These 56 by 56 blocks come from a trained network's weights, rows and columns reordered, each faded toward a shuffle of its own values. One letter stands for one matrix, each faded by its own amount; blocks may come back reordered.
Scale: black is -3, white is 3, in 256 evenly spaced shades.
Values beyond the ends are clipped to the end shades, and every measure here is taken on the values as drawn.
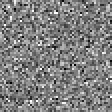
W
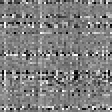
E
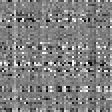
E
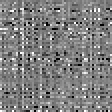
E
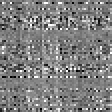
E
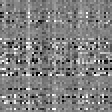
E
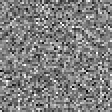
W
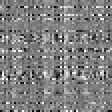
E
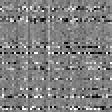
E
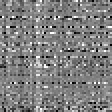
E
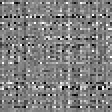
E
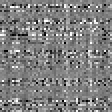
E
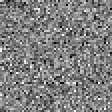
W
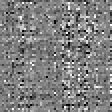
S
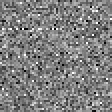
W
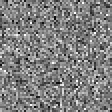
W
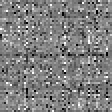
S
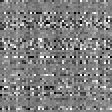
E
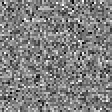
W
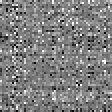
S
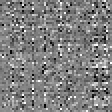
S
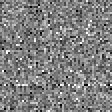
W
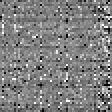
S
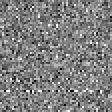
W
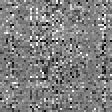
S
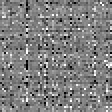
S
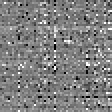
S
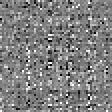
S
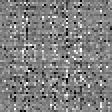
S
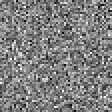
W
